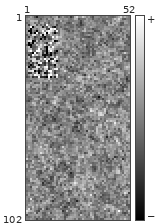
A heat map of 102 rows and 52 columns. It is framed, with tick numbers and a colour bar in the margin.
Roughest part: top left. Odd rows or columns: none. Average level on the scale: 50%. Odd patch: rougher, in the top left. Slope: none.
